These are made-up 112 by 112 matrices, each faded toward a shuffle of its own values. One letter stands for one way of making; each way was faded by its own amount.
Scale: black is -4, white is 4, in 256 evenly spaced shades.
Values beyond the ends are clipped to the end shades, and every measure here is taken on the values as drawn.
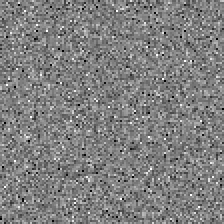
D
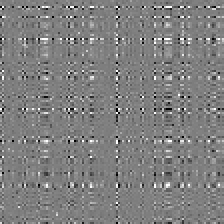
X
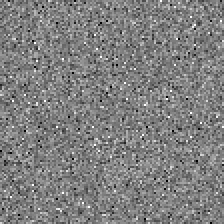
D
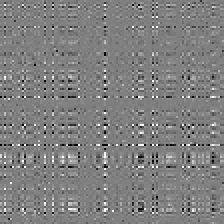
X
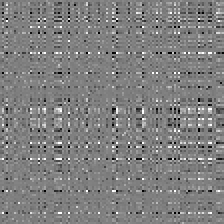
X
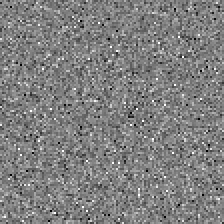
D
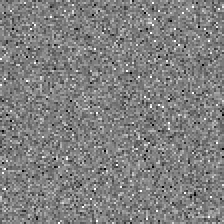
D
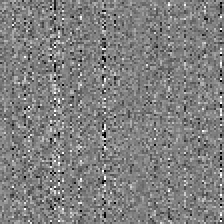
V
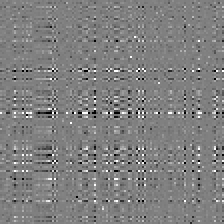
X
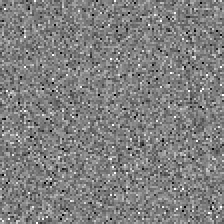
D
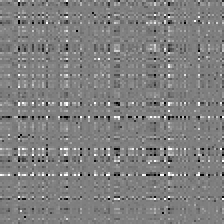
X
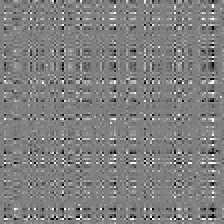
X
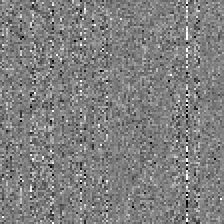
V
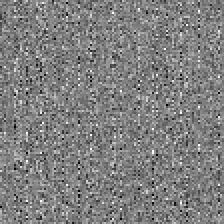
V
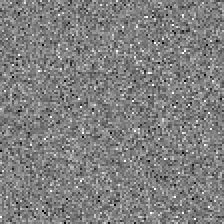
D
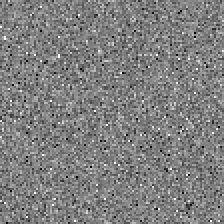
D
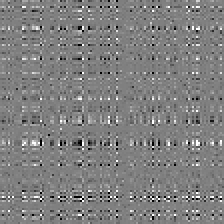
X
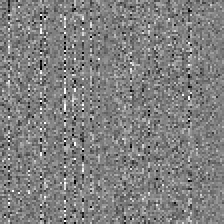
V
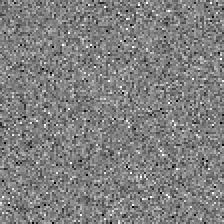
D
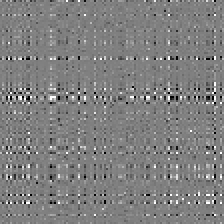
X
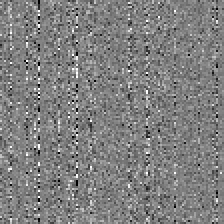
V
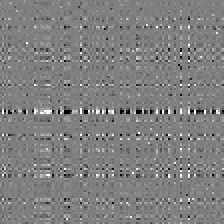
X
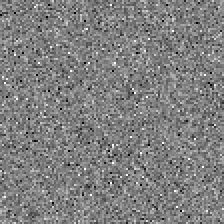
D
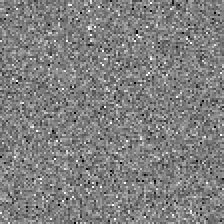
D
